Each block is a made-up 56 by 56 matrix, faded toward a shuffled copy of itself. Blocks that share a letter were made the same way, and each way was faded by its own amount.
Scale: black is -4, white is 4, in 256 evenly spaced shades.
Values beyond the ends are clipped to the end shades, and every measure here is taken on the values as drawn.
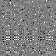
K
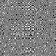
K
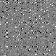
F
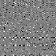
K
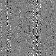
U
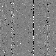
U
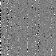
U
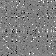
F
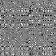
K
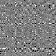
K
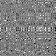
K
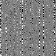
U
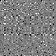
K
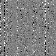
U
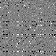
K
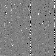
U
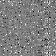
F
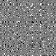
K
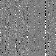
U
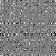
K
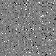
F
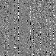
U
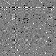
K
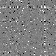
F
